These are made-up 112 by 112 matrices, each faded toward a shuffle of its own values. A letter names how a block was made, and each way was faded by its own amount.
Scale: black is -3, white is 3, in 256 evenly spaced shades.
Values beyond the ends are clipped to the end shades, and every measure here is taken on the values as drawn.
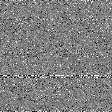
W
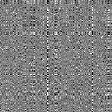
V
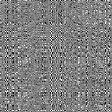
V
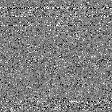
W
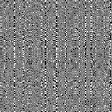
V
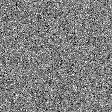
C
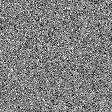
C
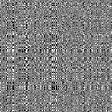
V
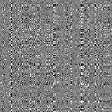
V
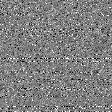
W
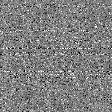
W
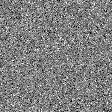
C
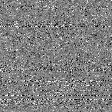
W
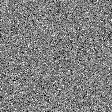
C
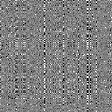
V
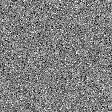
C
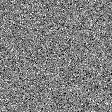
C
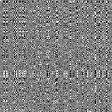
V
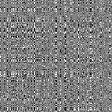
V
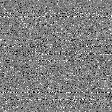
W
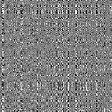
V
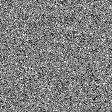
C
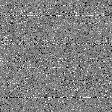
W
